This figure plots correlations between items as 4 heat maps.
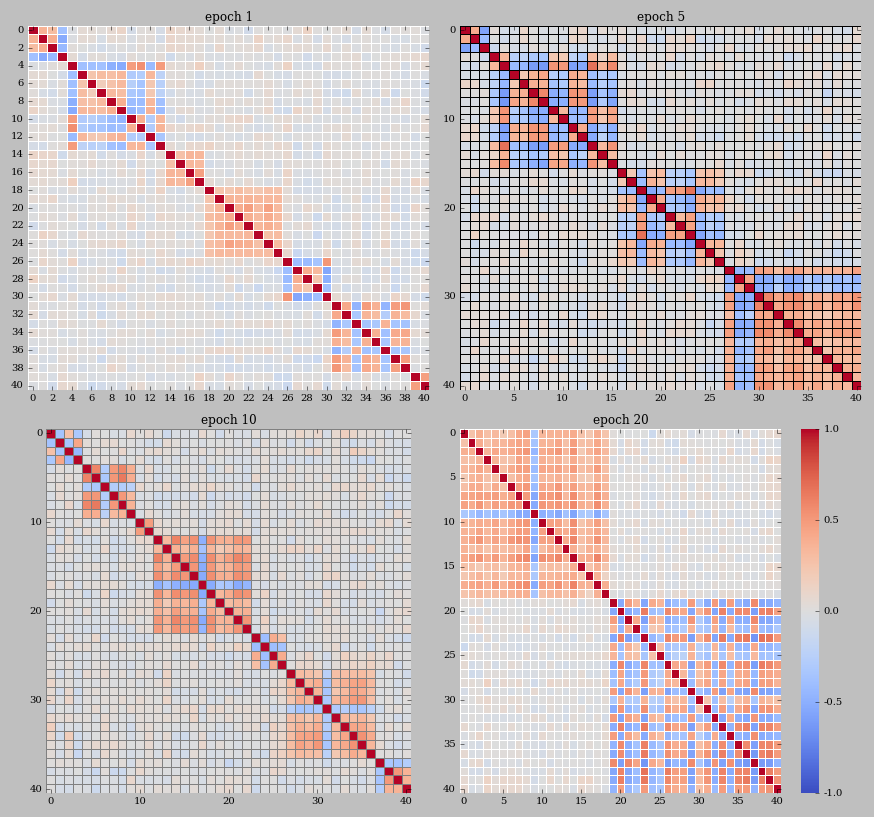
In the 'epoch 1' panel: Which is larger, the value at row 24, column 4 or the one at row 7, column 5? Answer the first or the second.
the second
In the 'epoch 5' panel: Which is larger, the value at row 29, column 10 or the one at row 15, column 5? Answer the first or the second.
the first
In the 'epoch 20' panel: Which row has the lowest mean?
9
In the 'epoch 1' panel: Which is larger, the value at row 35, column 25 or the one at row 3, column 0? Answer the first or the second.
the first
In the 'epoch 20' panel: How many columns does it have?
41
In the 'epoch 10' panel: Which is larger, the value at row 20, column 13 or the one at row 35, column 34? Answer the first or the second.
the second
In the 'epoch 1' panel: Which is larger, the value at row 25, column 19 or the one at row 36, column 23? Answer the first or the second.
the first
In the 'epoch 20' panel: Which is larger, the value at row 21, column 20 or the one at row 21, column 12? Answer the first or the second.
the second
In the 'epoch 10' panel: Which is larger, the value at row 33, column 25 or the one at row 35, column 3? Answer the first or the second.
the first
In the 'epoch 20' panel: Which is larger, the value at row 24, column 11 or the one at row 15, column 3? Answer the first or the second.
the second
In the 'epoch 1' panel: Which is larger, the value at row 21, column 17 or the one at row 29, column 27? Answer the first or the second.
the second
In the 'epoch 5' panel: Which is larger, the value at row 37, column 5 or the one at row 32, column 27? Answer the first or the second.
the second
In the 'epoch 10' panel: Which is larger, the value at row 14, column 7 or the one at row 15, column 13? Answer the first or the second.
the second
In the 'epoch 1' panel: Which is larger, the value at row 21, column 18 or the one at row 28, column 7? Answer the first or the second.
the first
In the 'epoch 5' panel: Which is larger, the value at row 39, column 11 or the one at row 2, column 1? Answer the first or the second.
the first
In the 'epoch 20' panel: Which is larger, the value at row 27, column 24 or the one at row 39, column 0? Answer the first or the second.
the second
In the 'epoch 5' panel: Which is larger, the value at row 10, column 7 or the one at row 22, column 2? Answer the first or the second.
the second
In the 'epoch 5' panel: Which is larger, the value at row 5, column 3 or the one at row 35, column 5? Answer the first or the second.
the second
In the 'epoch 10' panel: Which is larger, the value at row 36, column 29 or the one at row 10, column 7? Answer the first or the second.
the first
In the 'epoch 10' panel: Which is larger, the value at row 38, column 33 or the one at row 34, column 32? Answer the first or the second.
the second
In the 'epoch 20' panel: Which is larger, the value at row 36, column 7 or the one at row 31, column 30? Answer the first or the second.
the second
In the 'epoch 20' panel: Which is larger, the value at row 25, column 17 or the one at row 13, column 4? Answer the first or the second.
the second
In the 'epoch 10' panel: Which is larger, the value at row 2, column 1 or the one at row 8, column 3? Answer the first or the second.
the second
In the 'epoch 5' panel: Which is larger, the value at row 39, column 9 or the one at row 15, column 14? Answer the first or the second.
the second
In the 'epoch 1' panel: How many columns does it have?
41
